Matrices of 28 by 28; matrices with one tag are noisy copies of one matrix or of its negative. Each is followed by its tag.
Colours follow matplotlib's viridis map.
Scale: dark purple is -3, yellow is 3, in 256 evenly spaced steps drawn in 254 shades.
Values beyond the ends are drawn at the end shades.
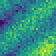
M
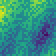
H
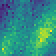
H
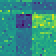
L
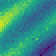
M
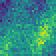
H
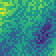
H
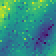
H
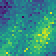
H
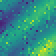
M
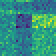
L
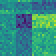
L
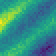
M
